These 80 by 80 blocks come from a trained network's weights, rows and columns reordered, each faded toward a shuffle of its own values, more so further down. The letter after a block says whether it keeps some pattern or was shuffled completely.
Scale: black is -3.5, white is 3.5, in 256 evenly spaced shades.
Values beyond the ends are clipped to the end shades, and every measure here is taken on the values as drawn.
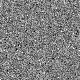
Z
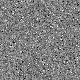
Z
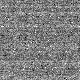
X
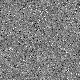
Z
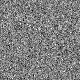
X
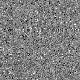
X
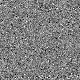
X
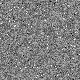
Z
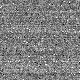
X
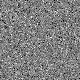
Z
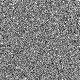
Z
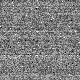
X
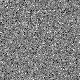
Z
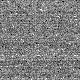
X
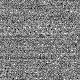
X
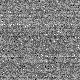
X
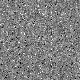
X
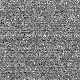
X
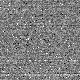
X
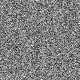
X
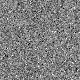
X
